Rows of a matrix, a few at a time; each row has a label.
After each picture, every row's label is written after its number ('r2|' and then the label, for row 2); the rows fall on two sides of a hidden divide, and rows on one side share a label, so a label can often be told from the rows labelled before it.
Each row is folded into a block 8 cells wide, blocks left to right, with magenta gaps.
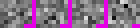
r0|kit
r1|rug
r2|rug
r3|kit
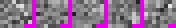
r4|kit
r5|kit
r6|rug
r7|rug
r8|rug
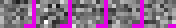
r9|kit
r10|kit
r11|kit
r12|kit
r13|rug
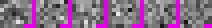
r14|kit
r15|rug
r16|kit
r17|kit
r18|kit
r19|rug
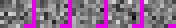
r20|kit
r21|rug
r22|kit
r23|kit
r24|rug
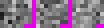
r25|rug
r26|kit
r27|kit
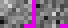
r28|rug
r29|rug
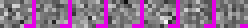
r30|rug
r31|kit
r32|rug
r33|rug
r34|kit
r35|kit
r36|rug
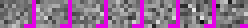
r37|rug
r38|kit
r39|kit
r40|rug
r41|rug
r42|rug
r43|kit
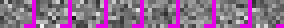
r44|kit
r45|kit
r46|rug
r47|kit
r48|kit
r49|kit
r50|rug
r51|kit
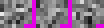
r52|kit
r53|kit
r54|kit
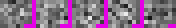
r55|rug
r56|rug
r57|kit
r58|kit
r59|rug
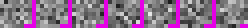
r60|rug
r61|rug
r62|kit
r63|kit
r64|rug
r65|kit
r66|kit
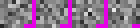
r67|rug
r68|rug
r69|kit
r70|kit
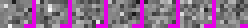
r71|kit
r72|rug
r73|rug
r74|kit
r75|kit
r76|rug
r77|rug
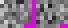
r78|rug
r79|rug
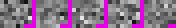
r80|kit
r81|kit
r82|kit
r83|kit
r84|kit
